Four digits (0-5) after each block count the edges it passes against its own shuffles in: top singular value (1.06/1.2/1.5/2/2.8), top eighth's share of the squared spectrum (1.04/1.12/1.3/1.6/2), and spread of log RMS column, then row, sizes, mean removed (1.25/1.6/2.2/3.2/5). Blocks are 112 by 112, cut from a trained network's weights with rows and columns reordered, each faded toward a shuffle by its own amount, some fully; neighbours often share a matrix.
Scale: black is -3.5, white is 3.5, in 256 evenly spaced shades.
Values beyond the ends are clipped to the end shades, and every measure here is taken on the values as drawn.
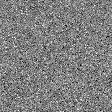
0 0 0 0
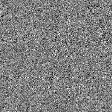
2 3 1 2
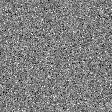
0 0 0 0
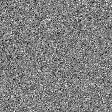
1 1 0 1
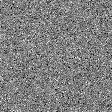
0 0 0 0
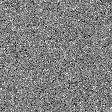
0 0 0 0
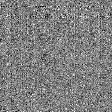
3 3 1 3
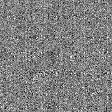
3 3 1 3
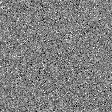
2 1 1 0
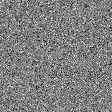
0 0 0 0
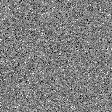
1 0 0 0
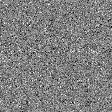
1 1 0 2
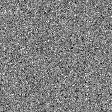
1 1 0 1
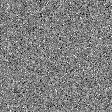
1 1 0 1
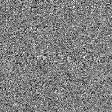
3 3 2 2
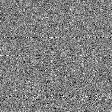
2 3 1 3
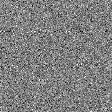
2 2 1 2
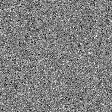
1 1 0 0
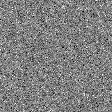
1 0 0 0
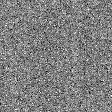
1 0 0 0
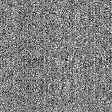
3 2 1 2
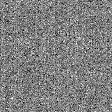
2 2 0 1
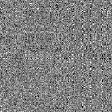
4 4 3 2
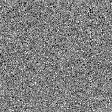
2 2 1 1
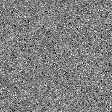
2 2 1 0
